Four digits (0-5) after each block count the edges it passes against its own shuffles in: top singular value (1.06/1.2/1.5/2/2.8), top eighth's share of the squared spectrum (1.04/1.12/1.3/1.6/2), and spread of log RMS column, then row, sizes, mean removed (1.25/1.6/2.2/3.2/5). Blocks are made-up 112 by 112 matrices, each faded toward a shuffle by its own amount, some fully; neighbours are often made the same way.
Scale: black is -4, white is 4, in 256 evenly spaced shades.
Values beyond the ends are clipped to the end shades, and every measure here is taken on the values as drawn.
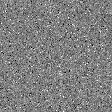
2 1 0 0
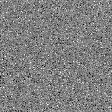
3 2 0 0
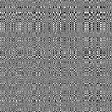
5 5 4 4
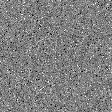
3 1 0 0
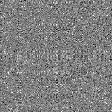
4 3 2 1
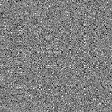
4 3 2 2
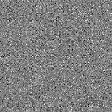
4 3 2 2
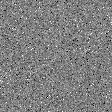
0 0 0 0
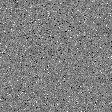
0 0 0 0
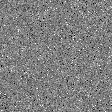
0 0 0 0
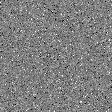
0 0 0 0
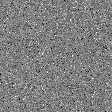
0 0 0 0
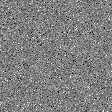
0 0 0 0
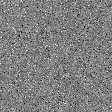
0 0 0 0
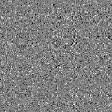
4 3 2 2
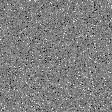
2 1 0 0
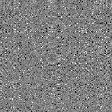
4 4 2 2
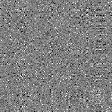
4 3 2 2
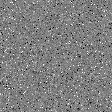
1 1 0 0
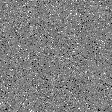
1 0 0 0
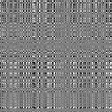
5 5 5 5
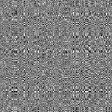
5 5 4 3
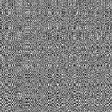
5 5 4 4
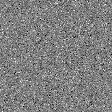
2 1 0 0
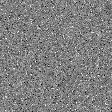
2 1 0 0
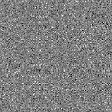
4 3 2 2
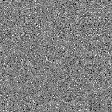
4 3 1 1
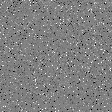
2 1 0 0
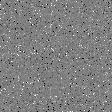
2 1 0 0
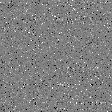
4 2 1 1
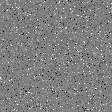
1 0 0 0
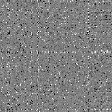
4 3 2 2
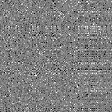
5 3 2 2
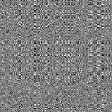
5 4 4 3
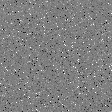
0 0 0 0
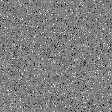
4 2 1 0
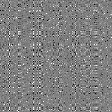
5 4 3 3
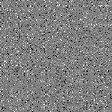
4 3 2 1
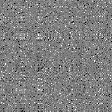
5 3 2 2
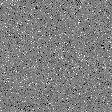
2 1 0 0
